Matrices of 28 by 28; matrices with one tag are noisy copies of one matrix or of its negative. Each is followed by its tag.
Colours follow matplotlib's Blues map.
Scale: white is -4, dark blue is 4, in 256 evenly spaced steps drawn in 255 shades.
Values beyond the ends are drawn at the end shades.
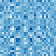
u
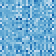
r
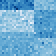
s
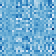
r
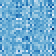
r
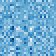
u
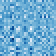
u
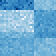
s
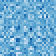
u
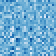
u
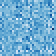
r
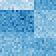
s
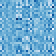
r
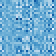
r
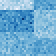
s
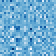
u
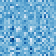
u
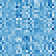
r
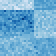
s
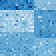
s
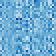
r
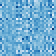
r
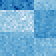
s
